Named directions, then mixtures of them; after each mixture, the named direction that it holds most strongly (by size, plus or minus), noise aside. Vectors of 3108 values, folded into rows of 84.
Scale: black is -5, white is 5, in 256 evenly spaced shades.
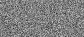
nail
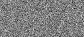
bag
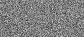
nail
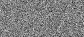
bag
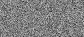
bag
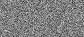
bag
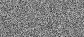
nail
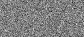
bag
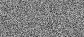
nail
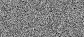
bag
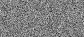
bag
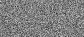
nail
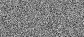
nail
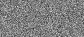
nail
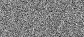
bag
